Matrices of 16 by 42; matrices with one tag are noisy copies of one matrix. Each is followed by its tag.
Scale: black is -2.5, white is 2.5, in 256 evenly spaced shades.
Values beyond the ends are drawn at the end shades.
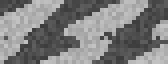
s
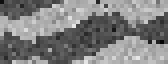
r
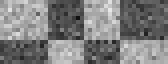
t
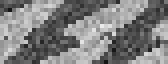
s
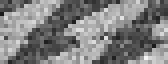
s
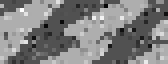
s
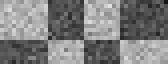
t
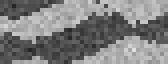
r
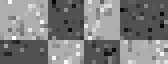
t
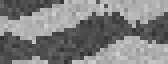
r
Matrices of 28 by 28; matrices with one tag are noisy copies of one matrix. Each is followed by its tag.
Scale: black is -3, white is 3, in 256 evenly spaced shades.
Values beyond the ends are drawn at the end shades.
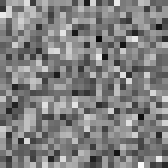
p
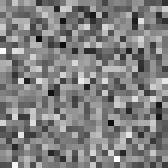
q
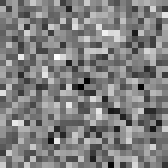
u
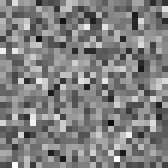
q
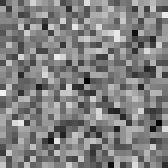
u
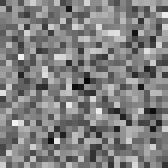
u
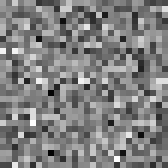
q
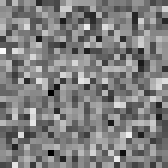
q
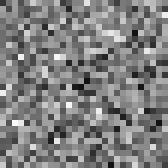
u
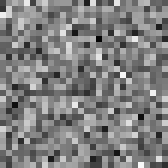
p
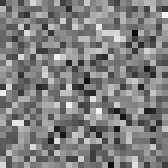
u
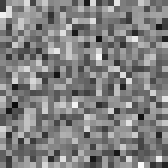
p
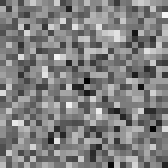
u
